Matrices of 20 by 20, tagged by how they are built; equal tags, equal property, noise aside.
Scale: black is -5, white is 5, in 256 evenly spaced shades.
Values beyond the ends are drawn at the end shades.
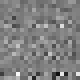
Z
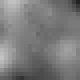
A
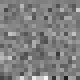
Z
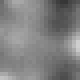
A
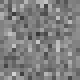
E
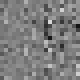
E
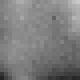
A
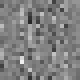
E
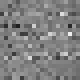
Z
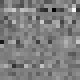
Z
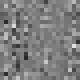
E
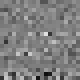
Z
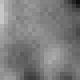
A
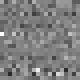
Z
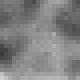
A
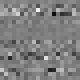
Z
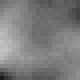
A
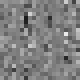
E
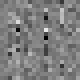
E
